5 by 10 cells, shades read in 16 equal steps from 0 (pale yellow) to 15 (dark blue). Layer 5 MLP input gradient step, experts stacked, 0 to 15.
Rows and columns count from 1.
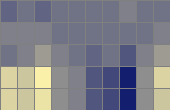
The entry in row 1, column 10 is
9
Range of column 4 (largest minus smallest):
2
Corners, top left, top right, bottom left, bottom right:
10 9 2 3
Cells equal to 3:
3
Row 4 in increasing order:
0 2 2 3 7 7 8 11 12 15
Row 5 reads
2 3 1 7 8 11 12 15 7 3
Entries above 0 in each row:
10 10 10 9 10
